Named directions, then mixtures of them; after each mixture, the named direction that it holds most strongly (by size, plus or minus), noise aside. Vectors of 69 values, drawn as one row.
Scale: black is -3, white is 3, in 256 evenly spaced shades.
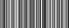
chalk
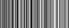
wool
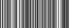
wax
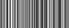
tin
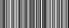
chalk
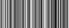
chalk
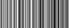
wool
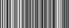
wax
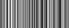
tin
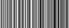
wool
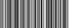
chalk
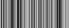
wax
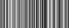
tin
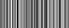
tin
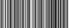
chalk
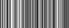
wax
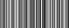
chalk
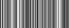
wax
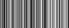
chalk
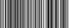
chalk
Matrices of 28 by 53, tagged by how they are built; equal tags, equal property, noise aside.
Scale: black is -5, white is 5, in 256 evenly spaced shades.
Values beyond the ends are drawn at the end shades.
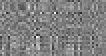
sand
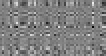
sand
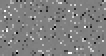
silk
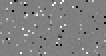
silk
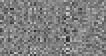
sand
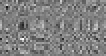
sand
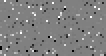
silk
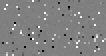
silk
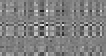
sand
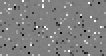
silk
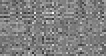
sand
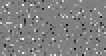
silk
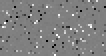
silk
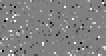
silk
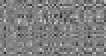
sand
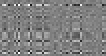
sand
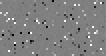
silk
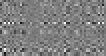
sand
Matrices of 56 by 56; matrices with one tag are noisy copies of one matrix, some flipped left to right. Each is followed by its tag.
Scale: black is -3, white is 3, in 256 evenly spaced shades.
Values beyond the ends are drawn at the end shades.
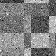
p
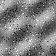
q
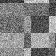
p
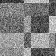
p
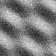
q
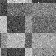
p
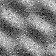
q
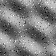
q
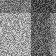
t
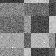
p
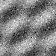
q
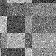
p
